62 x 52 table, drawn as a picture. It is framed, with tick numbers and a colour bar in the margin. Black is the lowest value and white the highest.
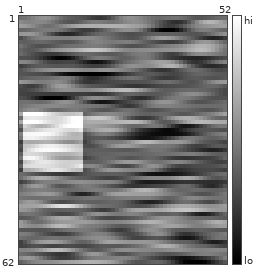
The ninth with the highest average is the middle left. The halves do not mirror each other. Streaks run across, left to right. An odd patch, higher than its surroundings, sits in the middle left.
